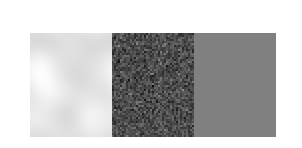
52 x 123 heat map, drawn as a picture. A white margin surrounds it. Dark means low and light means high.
The table splits into one row of 3 panels. Panel 1,1: very high, smooth, faint in contrast. Panel 1,2: low, fine-grained. Panel 1,3: middling, flat.
